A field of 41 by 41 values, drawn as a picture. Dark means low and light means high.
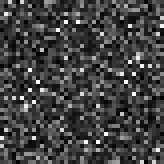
Seam: none. Odd rows or columns: none. Stripes: none. Grain: fine. Symmetry: a half turn. Histogram: skewed, a long tail of high values.
